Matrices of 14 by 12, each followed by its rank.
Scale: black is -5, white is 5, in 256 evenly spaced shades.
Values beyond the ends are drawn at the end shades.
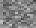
full rank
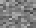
full rank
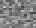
full rank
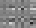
two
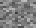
full rank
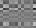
one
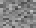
full rank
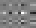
one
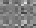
two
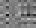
two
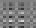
one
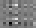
two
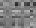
two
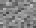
full rank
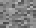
full rank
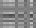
one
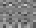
two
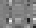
two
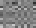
two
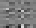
two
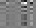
one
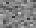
full rank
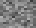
full rank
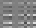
one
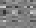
two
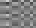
one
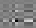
one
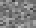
full rank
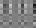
one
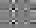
one
